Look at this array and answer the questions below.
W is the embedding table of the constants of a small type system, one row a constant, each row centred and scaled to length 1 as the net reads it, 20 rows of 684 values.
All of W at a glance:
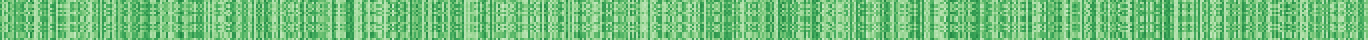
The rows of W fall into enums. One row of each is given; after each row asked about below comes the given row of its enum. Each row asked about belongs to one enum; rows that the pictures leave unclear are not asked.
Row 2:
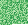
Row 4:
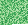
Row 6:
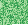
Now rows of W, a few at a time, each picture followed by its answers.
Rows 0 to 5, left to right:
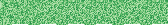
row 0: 6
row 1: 4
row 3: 2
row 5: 2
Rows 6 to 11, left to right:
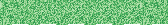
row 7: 2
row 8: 4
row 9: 4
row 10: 4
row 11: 6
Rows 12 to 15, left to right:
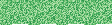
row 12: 2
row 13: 4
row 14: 2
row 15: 4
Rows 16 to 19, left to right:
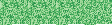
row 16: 6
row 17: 6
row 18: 6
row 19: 2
